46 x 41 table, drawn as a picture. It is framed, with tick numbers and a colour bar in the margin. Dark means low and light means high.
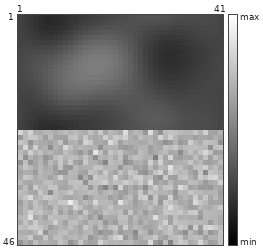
It is made of 2 by 1 panels. Panel 1,1: low, smooth. Panel 2,1: high, fine-grained.
